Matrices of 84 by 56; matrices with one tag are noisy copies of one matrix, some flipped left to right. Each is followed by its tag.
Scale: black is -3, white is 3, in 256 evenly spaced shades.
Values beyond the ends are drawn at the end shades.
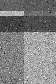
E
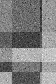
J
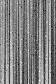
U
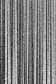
U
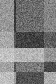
J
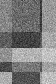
J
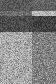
E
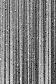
U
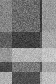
J
